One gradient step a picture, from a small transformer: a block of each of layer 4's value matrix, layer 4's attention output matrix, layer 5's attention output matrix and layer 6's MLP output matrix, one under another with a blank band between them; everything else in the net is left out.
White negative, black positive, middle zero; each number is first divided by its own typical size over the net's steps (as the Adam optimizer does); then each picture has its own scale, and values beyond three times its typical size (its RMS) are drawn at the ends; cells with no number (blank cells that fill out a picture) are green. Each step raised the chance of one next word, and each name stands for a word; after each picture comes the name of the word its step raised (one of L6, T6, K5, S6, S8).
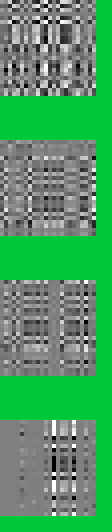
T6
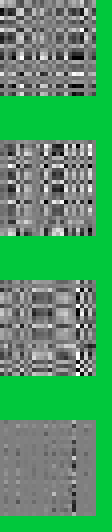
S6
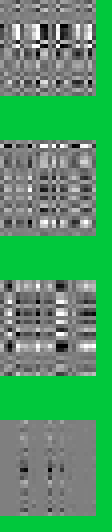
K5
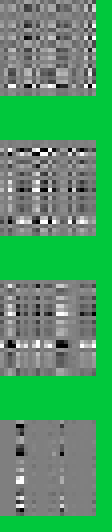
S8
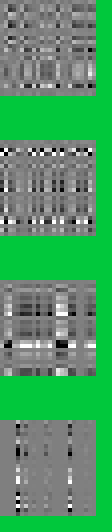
S8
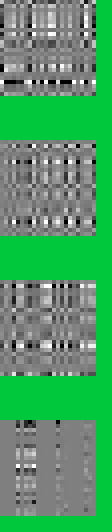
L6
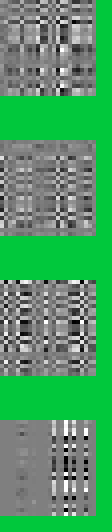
T6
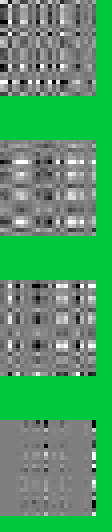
L6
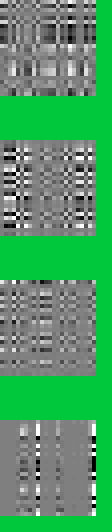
T6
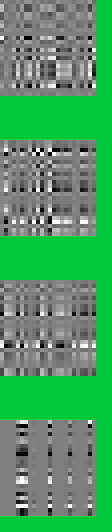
S8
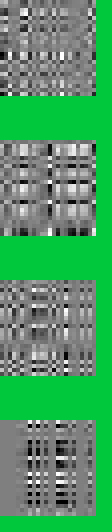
S6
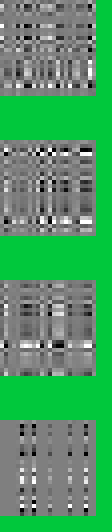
S8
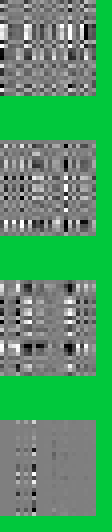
K5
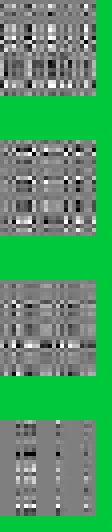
S8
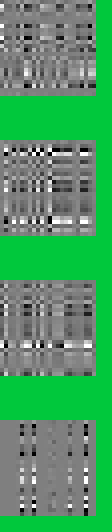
S8
